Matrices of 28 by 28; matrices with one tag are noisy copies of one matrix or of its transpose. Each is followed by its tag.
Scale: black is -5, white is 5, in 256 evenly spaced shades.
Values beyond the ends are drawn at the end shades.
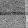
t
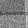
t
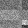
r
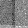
t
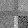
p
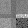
p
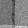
t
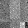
r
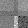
p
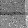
t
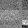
r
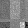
r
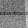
t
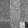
r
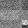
r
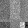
r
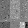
r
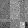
r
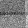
t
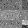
r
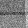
t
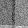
t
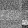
r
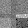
p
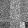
r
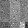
r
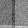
t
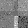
p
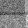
t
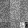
r
